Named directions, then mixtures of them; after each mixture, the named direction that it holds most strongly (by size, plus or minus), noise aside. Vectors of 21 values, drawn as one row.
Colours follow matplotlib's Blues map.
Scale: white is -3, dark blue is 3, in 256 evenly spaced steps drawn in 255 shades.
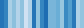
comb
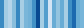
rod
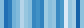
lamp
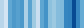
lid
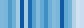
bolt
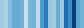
lid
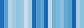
comb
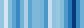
lid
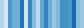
lid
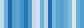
rod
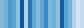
bolt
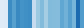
comb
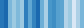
lid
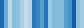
comb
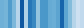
bolt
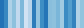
comb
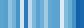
bolt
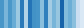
bolt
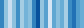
rod
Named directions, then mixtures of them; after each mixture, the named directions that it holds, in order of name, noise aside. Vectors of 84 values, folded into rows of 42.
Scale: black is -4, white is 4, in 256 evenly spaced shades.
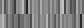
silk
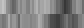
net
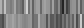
net, silk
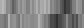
net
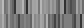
net, silk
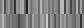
silk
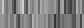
net, silk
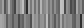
silk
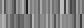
silk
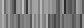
net, silk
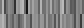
silk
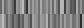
silk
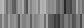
net, silk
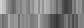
net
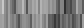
net, silk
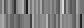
silk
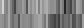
net, silk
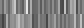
silk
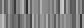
silk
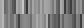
net, silk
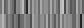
silk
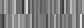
silk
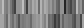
net, silk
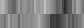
net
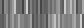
net, silk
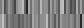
silk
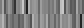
silk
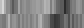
net
